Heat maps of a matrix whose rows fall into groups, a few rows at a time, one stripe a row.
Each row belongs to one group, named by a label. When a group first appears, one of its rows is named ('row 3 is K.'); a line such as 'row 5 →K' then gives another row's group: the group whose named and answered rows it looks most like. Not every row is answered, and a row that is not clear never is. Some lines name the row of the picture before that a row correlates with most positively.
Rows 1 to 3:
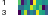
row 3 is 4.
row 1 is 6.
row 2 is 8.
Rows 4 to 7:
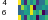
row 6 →8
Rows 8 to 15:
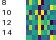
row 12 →8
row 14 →8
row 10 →6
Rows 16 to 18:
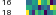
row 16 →8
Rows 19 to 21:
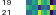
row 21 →8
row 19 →8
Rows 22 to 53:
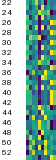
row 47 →8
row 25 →6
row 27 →6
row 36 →4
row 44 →6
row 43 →8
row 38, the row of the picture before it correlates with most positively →20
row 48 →6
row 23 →6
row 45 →4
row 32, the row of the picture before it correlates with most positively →20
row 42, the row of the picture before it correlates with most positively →20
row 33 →6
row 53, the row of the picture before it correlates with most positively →20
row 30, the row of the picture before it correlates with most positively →20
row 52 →4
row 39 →6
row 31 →6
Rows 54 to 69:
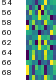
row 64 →4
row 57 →8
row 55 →6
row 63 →8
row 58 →4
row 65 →4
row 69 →4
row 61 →8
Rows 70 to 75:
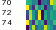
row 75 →4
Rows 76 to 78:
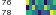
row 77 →4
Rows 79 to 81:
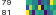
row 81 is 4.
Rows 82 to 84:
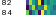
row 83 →4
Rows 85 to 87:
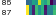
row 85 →8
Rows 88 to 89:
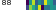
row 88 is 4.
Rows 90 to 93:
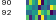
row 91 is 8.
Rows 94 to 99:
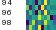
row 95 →6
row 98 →4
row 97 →8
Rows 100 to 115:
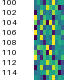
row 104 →6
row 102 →4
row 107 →4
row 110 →6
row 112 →8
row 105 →4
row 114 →8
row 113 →4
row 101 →8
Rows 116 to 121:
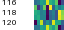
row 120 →4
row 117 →6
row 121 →8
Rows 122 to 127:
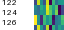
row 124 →8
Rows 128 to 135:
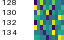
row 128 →4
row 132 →4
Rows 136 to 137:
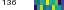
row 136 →8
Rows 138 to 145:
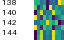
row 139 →6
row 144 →4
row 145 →4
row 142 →8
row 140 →4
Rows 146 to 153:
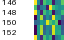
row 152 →4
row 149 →4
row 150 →8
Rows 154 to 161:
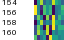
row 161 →6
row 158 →4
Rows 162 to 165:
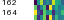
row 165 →6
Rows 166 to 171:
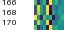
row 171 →6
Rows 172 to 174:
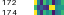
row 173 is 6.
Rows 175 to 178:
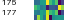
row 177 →8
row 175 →8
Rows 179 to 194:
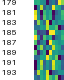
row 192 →4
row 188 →4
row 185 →6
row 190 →8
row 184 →8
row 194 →8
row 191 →4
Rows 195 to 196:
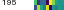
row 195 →6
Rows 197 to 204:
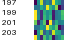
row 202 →8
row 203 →4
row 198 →8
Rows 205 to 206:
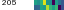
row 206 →8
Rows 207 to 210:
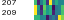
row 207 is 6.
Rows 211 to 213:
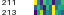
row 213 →4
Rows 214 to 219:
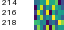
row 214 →8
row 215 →4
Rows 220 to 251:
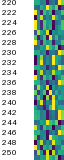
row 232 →4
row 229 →8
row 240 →4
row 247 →6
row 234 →4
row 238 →6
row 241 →6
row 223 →4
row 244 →8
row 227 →6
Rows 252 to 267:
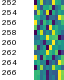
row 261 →6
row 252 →4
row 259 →8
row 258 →4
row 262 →8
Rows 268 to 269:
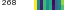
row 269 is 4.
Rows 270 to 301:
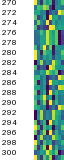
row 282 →4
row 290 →6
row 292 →4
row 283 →6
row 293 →4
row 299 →6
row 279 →6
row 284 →8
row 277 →8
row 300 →8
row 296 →6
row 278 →8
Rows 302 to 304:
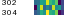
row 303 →4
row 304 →8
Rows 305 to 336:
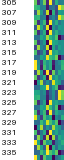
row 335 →8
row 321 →4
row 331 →6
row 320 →6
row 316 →8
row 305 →6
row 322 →8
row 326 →8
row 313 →6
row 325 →6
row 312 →8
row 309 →6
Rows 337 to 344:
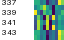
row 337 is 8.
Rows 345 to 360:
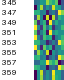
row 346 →4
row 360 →4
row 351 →6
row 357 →8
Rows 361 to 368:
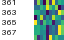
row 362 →8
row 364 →4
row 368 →6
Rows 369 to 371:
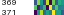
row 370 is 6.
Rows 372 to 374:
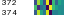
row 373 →6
